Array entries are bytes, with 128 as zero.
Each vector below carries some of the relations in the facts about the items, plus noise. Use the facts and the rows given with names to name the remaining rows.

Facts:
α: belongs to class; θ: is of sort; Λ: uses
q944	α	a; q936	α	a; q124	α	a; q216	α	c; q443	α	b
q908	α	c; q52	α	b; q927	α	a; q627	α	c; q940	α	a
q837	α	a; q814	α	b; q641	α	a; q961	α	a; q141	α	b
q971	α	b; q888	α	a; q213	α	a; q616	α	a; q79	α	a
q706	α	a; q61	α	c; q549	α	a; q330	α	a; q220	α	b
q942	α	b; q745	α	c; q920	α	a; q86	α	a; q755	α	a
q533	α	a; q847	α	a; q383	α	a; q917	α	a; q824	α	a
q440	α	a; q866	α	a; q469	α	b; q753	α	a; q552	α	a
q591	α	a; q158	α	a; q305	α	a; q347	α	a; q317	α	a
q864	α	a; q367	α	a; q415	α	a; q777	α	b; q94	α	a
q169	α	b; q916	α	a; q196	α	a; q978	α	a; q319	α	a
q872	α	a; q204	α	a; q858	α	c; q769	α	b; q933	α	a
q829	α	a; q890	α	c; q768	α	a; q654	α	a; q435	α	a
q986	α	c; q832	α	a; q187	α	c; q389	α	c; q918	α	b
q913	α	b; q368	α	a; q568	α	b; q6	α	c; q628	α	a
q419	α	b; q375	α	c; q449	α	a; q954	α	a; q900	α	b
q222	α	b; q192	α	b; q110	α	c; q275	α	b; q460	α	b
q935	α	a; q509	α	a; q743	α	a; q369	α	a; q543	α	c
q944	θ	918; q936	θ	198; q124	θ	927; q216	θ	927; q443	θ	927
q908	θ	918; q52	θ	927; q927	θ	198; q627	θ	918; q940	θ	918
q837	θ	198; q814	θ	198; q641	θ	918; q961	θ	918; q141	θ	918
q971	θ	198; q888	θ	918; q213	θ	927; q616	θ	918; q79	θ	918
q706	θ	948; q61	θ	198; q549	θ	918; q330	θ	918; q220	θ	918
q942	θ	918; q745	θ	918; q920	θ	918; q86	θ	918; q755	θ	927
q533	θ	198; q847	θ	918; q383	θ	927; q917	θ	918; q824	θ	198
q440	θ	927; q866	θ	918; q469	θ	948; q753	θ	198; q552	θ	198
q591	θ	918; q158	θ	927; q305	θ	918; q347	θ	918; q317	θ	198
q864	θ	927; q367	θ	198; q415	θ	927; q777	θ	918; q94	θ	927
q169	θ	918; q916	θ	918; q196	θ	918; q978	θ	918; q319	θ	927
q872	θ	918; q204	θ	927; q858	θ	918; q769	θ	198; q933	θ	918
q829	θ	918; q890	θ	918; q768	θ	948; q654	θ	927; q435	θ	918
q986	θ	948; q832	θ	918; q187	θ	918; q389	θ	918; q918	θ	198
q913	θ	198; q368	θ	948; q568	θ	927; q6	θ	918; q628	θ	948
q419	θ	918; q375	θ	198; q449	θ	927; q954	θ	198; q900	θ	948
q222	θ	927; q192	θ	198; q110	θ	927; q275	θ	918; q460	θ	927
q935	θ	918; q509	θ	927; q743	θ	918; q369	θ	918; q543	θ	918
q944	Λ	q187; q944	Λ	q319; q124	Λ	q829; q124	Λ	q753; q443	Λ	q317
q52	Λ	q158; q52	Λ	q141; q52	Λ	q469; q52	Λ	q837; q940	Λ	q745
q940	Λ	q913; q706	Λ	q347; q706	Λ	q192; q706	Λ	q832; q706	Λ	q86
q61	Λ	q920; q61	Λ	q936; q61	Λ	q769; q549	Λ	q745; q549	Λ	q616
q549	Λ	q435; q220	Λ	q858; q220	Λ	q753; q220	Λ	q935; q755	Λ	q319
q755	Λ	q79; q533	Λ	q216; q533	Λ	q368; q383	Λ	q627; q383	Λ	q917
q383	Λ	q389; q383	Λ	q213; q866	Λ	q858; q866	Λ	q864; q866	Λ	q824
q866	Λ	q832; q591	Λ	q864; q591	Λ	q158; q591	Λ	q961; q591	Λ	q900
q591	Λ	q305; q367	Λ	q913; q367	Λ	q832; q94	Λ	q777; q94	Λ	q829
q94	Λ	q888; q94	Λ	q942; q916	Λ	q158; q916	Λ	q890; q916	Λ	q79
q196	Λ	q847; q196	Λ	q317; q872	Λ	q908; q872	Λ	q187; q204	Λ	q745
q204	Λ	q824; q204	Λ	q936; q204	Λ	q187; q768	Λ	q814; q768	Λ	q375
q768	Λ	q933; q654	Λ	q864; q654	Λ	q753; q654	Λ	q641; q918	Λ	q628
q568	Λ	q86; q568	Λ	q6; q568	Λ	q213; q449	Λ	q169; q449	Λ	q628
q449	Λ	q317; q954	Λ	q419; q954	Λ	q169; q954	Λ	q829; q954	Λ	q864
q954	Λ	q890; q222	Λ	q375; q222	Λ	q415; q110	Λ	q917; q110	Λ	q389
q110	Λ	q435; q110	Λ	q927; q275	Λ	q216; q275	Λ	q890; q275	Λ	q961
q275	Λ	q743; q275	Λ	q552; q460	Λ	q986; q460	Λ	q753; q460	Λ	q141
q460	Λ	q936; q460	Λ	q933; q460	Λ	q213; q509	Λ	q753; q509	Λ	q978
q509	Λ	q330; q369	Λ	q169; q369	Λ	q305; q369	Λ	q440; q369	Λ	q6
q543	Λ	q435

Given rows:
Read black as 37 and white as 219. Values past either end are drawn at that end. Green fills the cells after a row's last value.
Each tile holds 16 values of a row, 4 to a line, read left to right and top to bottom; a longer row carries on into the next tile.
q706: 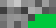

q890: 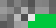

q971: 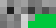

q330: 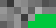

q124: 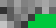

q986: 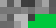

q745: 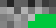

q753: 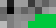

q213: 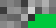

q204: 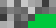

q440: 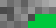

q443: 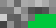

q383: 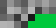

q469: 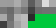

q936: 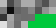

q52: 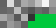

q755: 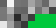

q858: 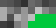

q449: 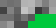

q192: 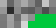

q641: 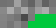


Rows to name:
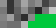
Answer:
q317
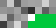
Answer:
q275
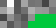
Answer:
q944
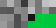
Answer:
q415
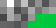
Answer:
q872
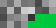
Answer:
q628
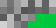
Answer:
q533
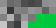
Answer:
q375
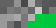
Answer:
q832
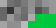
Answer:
q552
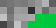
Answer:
q141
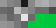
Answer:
q216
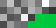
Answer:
q568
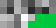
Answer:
q913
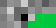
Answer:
q916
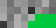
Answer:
q419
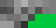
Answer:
q509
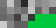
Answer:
q319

